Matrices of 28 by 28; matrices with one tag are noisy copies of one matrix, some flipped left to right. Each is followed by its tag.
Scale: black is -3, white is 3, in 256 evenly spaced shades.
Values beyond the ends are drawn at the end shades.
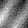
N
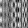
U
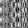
U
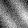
N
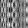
U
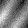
N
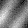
N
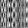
U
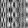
U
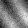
N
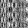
U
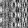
U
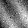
N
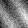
N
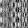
U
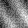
N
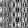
U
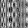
U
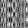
U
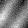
N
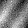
N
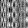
U
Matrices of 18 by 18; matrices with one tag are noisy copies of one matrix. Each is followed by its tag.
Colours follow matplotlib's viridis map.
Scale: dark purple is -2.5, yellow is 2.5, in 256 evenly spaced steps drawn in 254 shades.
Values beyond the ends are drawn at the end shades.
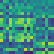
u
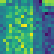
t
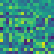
u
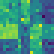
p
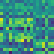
u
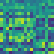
u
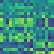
u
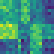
p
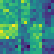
p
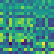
u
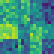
p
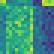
t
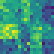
p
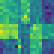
p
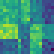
p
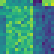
t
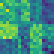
p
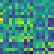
u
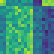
t
